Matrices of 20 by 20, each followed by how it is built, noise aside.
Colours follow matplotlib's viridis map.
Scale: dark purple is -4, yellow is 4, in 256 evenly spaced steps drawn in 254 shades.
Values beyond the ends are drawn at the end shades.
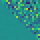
upper triangular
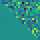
upper triangular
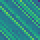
Toeplitz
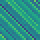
Toeplitz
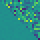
upper triangular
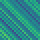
Toeplitz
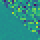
upper triangular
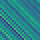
Toeplitz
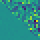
upper triangular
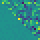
upper triangular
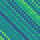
Toeplitz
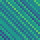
Toeplitz
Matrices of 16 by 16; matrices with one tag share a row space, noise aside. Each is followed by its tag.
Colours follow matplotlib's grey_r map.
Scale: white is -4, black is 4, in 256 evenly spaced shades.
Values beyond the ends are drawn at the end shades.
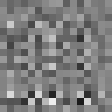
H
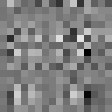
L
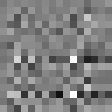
L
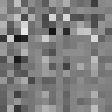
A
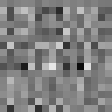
H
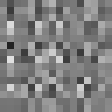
H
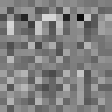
H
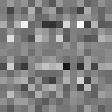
H
